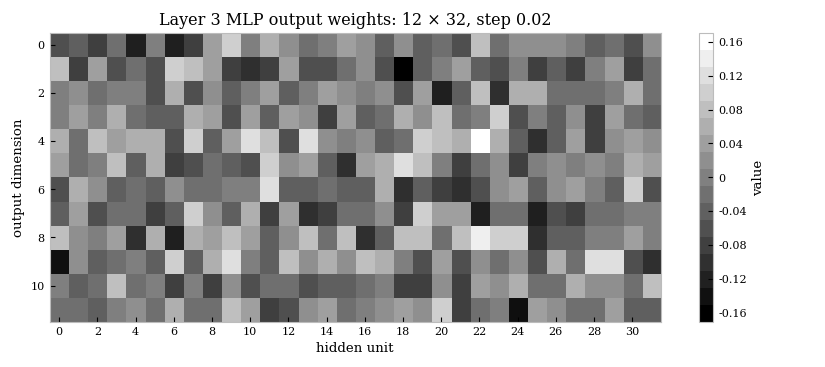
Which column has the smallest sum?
25
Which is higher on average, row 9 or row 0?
row 9
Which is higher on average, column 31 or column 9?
column 9
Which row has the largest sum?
4
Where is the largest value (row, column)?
4 22
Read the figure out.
Title: Layer 3 MLP output weights: 12 × 32, step 0.02
x-axis: hidden unit, ticks 0 2 4 6 8 10 12 14 16 18 20 22 24 26 28 30
y-axis: output dimension, ticks 0 2 4 6 8 10 (0 at the top)
Colour bar: value, ticks -0.16 -0.12 -0.08 -0.04 0 0.04 0.08 0.12 0.16
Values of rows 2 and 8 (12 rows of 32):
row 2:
0 0.02 -0.02 0 0 -0.06 0.06 -0.06 0.02 -0.04 0 0.04 -0.04 0 0.04 0.02 0 0.02 -0.06 0.04 -0.12 -0.04 0.08 -0.1 0.06 0.06 -0.02 -0.02 -0.02 0 0.06 -0.02
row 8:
0.08 0.02 0 0.04 -0.1 0.06 -0.12 0.06 0.04 0.08 0.04 -0.04 0.02 0.08 -0.02 0.08 -0.1 -0.04 0.08 0.08 -0.02 0.08 0.14 0.1 0.1 -0.1 -0.04 -0.04 0 0 0.04 0
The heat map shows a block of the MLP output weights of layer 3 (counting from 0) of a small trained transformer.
